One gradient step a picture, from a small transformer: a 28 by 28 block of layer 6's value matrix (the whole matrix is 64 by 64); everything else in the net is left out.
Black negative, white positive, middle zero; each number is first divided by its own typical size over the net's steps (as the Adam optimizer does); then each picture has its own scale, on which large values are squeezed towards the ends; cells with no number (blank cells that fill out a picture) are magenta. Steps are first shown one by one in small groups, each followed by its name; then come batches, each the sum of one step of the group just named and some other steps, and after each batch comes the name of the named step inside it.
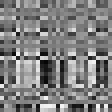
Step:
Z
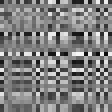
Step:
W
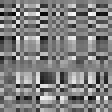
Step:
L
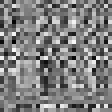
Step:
Z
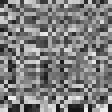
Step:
Z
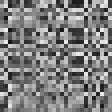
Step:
W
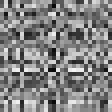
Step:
W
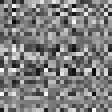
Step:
W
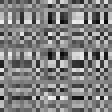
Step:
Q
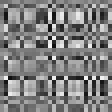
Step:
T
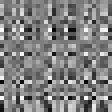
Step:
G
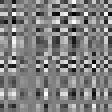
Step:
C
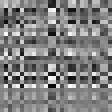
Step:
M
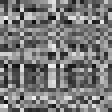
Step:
Q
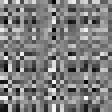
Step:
G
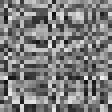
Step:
T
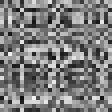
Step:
Q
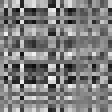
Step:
M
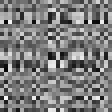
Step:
Q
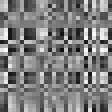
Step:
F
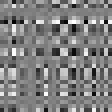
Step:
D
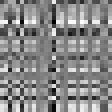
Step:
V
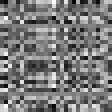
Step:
F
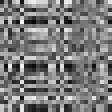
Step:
F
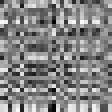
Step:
V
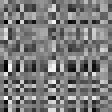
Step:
F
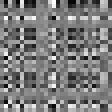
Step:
F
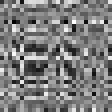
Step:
D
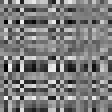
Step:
F
